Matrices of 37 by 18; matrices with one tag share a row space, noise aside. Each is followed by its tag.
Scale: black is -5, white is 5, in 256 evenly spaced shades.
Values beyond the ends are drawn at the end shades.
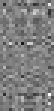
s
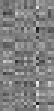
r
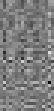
s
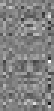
s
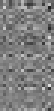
s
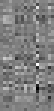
r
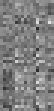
r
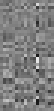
r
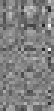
s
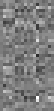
r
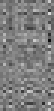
s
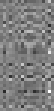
s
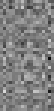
s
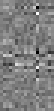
r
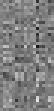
r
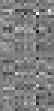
r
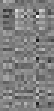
r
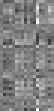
r
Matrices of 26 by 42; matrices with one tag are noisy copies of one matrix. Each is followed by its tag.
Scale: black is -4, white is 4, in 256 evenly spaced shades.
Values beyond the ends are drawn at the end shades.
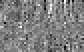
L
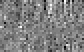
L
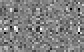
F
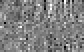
L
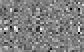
F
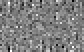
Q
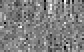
L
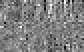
L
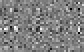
F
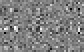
F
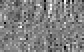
L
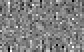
Q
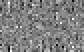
Q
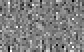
Q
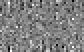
Q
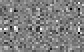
F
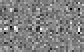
F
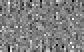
Q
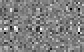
F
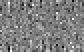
Q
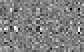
F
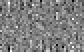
Q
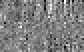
L
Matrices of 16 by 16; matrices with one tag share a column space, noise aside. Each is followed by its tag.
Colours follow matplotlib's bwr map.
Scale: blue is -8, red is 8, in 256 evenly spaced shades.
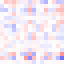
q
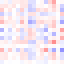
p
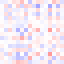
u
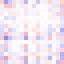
u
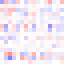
q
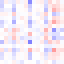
p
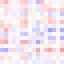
p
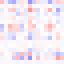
q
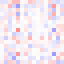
u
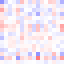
q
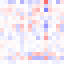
q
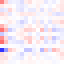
p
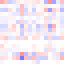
q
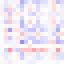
p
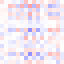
u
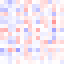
p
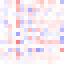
p
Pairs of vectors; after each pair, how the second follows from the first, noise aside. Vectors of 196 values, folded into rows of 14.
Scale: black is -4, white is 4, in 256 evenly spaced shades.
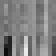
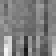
negated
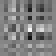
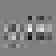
partly zeroed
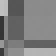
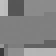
partly zeroed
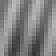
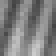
negated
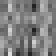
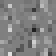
partly zeroed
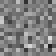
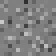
partly zeroed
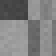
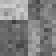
negated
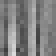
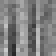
negated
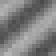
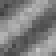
negated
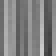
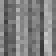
negated
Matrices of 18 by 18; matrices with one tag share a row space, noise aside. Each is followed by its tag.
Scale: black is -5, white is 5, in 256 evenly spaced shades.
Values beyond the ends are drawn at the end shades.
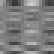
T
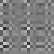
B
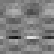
T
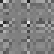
B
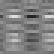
T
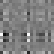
B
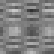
T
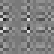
B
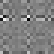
B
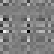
B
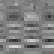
T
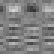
T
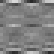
T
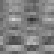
T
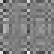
B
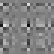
B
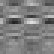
T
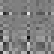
B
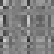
B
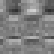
T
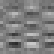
T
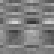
T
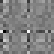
B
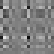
B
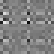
B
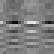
T
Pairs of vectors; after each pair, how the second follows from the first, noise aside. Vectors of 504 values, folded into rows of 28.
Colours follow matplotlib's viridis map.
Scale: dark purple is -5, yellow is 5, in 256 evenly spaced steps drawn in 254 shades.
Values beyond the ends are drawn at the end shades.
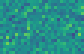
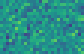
negated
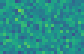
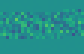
partly zeroed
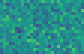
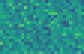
reversed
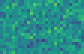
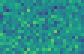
reversed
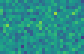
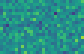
negated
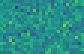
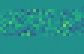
partly zeroed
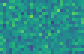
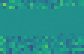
partly zeroed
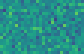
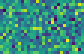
scaled up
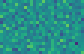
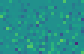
partly zeroed
